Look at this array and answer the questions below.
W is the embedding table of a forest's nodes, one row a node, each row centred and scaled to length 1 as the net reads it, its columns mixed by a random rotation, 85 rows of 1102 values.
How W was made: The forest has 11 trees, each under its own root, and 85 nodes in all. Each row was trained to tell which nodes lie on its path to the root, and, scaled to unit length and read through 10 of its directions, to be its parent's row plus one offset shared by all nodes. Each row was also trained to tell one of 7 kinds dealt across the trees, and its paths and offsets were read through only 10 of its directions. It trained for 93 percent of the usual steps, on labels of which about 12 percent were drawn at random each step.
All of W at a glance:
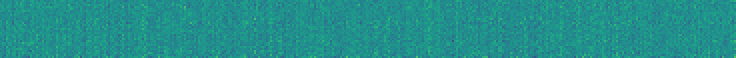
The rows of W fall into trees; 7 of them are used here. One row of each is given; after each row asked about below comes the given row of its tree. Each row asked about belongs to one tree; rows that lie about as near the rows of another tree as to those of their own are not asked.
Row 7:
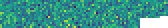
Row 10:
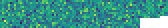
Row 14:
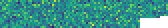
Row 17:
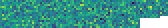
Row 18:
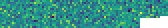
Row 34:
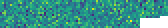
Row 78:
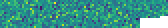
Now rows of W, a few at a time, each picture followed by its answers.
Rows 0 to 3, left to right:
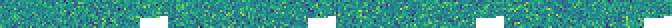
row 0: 7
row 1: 10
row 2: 14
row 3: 14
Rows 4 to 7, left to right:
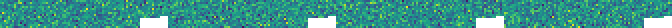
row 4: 18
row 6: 10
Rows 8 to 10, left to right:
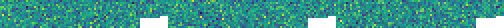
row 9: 10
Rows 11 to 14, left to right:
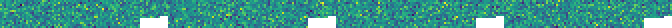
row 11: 34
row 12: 78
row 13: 14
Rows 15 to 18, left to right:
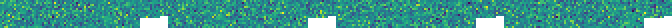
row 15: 10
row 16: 34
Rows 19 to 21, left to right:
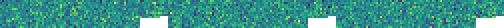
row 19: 78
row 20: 34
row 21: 7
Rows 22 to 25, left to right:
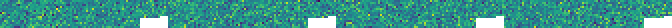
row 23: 14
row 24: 14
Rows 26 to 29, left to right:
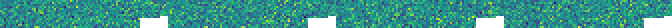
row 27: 18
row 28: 78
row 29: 18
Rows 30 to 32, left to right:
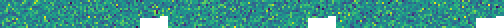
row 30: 78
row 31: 7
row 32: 18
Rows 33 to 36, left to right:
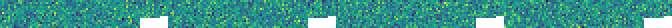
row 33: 18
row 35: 14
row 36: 7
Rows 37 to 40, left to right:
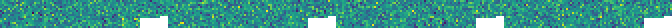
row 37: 14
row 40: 34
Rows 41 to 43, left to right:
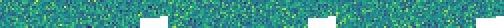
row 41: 78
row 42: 10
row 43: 7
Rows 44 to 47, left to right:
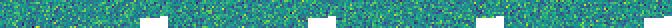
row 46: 10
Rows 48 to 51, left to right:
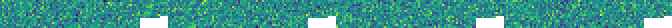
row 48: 14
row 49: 78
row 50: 7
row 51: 14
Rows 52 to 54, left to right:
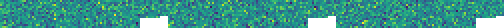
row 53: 7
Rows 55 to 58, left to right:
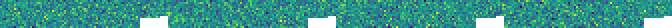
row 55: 10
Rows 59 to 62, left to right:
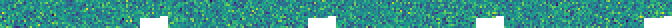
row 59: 18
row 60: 7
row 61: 7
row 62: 7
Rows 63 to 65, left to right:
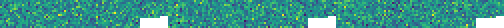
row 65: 14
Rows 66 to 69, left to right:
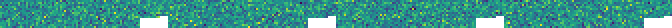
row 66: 7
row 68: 14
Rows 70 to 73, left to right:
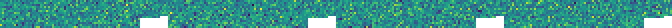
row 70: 18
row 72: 10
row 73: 78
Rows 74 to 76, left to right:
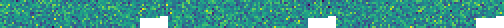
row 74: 10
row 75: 34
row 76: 18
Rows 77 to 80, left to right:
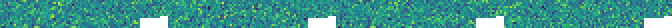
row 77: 78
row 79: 78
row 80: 78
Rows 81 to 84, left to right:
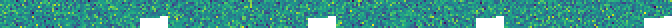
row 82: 7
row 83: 7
